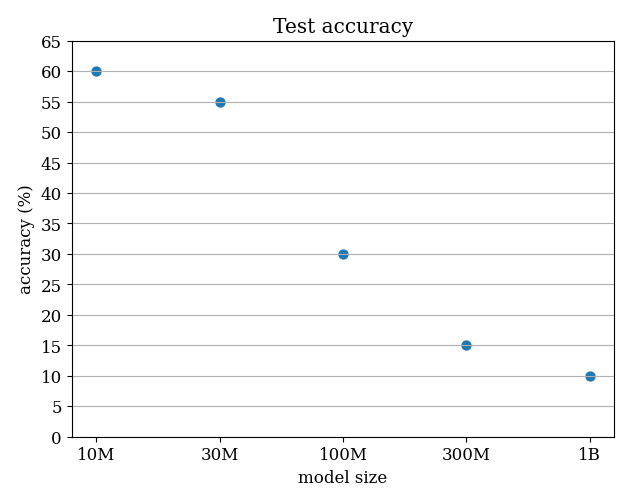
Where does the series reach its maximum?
10M
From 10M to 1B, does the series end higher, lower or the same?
lower
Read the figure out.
Title: Test accuracy
x-axis: model size, ticks 10M 30M 100M 300M 1B
y-axis: accuracy (%), ticks 0 5 10 15 20 25 30 35 40 45 50 55 60 65
Values:
60 55 30 15 10
